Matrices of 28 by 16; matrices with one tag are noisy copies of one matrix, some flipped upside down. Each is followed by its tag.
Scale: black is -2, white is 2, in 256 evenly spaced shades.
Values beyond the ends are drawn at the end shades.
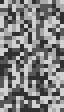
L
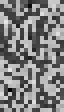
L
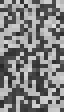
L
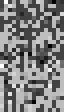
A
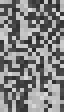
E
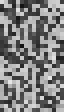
L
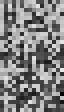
A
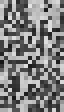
E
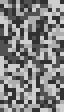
L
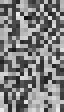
E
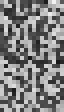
L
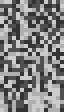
E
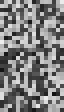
L
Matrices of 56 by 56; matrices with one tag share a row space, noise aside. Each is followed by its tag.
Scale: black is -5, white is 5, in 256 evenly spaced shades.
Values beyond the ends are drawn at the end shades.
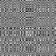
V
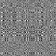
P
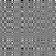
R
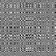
V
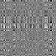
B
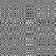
V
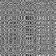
V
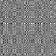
P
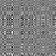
R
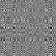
B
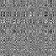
B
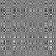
B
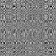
B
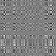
B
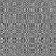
P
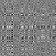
R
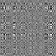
B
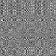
P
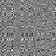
R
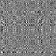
P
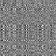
P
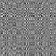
P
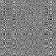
B
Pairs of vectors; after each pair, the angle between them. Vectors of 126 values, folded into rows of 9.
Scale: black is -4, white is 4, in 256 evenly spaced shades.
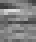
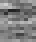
nearly opposite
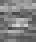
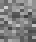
partly aligned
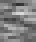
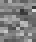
partly opposed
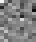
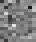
partly opposed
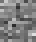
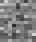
nearly parallel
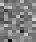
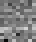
orthogonal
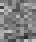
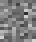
partly aligned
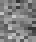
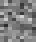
partly aligned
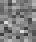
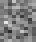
nearly parallel
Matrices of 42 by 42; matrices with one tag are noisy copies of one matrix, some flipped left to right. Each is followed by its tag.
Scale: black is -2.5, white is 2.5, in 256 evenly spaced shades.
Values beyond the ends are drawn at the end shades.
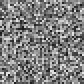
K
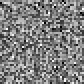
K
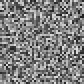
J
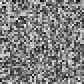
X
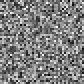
J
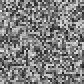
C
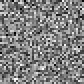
J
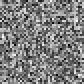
X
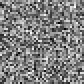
K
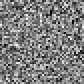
J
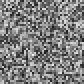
C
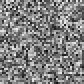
C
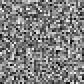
K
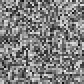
C
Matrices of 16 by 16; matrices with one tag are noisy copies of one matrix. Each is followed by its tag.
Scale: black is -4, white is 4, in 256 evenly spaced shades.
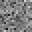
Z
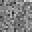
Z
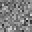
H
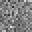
Z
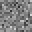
H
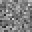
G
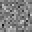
H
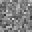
G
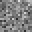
G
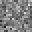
G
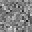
H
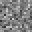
G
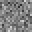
H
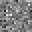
G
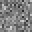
H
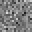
Z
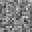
G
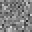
H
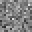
G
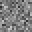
H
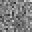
Z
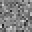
H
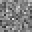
G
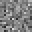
G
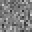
H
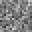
G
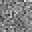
Z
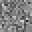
H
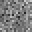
Z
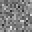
H
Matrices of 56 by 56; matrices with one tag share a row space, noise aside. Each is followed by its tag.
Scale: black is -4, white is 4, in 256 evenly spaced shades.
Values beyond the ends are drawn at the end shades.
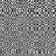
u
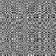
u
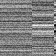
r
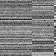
r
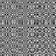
u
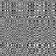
u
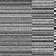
r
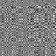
u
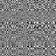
u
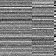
r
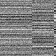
r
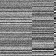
r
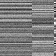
r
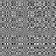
u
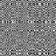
u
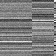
r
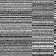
r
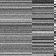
r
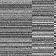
r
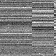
r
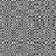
u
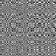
u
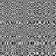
u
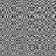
u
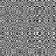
u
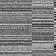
r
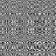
u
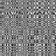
u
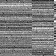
r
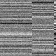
r
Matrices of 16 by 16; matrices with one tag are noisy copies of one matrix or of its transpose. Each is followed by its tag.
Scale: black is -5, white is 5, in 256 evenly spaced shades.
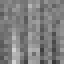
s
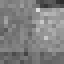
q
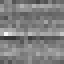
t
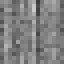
t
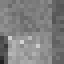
q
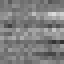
s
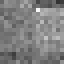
q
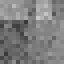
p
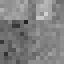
p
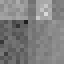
p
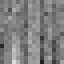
s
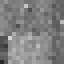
q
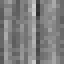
t
